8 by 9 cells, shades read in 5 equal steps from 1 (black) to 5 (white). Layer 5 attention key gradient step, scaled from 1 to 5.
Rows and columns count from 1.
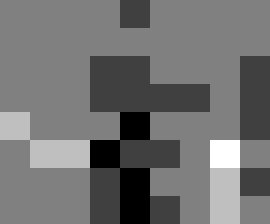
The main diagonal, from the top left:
3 3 3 2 1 2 3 4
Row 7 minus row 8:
0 0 0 0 0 1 0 0 -1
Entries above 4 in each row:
0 0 0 0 0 1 0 0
